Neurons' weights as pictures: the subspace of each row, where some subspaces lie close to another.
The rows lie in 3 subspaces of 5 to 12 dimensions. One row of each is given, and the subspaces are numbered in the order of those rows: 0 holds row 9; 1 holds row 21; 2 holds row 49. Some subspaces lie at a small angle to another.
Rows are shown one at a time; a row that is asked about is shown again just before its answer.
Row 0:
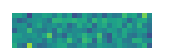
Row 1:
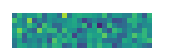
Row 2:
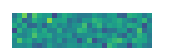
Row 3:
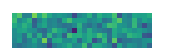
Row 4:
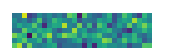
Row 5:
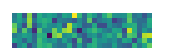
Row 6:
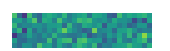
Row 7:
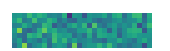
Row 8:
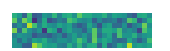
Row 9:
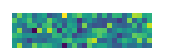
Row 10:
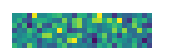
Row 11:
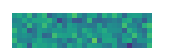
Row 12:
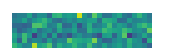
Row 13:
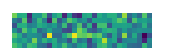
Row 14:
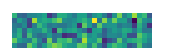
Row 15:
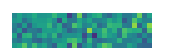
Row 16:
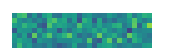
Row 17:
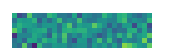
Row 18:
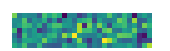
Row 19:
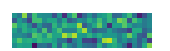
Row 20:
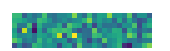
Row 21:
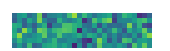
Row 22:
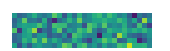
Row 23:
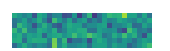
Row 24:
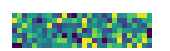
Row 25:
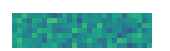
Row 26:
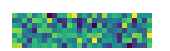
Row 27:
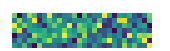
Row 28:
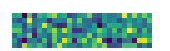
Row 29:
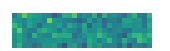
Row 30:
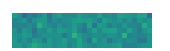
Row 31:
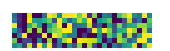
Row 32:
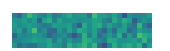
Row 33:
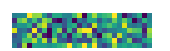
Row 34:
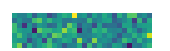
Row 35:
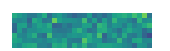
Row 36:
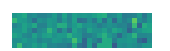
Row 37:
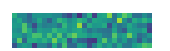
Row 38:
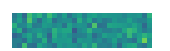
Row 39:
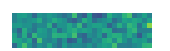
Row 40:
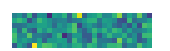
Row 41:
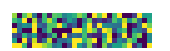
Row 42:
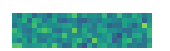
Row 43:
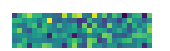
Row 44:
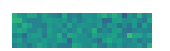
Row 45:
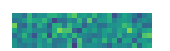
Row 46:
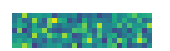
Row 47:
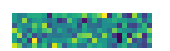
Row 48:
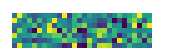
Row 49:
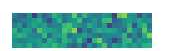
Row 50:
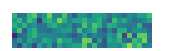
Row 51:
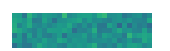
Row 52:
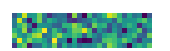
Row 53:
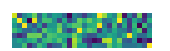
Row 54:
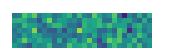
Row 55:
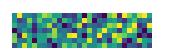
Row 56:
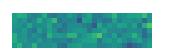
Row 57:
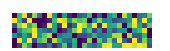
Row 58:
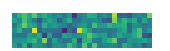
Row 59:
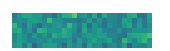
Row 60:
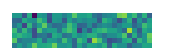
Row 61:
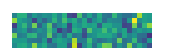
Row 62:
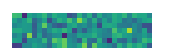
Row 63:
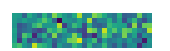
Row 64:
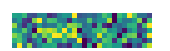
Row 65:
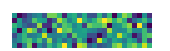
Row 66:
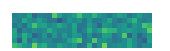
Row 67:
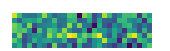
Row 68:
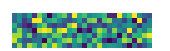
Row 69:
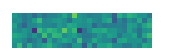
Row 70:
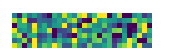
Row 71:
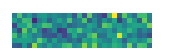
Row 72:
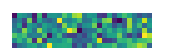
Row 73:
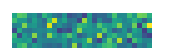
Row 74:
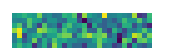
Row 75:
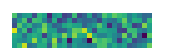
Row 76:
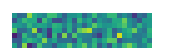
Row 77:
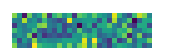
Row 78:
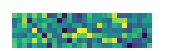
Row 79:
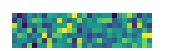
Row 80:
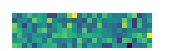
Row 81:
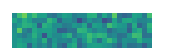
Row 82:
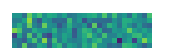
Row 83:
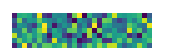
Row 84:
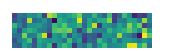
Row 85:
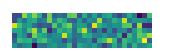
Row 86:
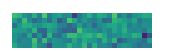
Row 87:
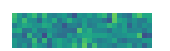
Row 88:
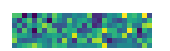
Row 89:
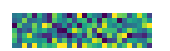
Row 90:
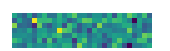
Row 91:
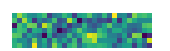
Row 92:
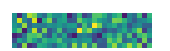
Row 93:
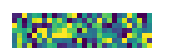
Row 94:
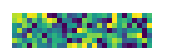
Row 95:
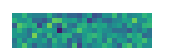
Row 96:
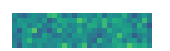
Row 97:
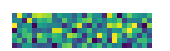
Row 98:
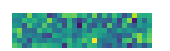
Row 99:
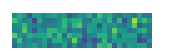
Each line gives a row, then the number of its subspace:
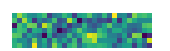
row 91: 1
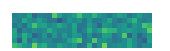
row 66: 2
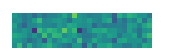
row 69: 0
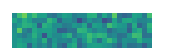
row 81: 0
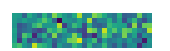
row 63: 1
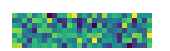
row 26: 0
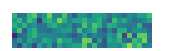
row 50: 2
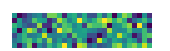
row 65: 0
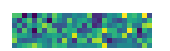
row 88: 1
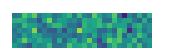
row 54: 1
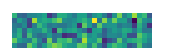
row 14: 2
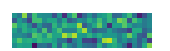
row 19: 0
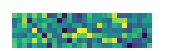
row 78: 0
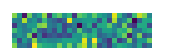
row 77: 0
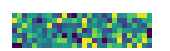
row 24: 1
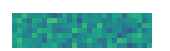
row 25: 2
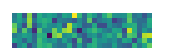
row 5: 1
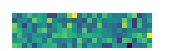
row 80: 0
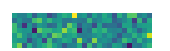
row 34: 0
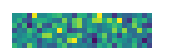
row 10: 1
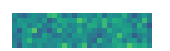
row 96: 0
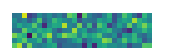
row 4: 2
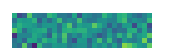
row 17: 2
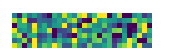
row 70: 2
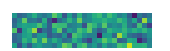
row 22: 2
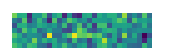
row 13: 1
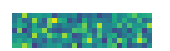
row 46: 2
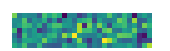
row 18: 1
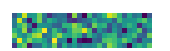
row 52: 2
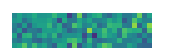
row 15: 1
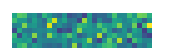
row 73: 1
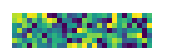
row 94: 2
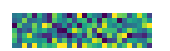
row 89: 2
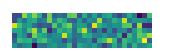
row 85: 0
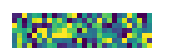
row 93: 0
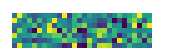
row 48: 0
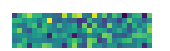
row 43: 1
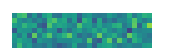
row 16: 1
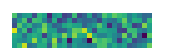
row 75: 1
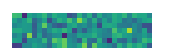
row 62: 2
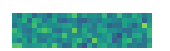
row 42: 2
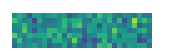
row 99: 2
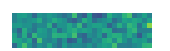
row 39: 1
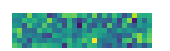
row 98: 0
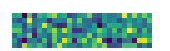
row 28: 1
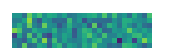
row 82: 1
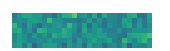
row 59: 0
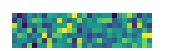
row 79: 0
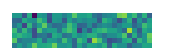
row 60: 2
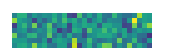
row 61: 2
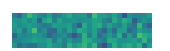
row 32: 1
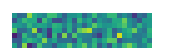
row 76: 2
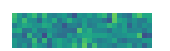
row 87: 2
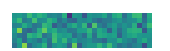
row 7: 1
